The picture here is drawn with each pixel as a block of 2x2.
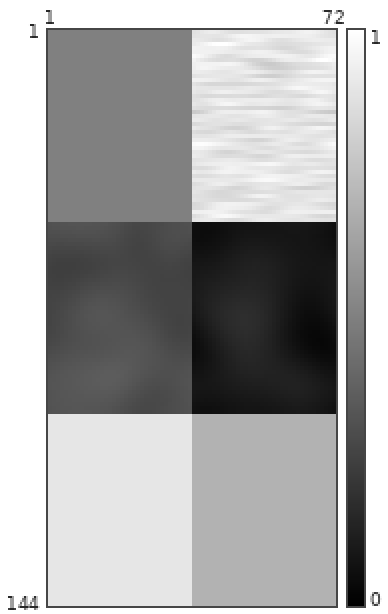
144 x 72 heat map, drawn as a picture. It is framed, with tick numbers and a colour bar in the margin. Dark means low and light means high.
It is made of 3 by 2 panels. Panel 1,1: middling, flat. Panel 1,2: very high, streaked across, faint in contrast. Panel 2,1: low, smooth, faint in contrast. Panel 2,2: very low, smooth, faint in contrast. Panel 3,1: very high, flat. Panel 3,2: high, flat.
